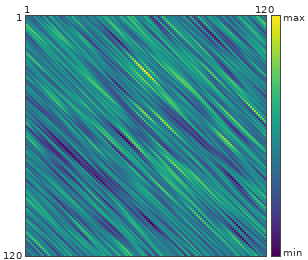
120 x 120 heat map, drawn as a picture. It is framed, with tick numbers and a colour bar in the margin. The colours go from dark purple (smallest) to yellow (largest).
Histogram: bell-shaped. Mirror symmetry: none. Ninth with the lowest average: middle left. Grain: diagonal, down to the right.
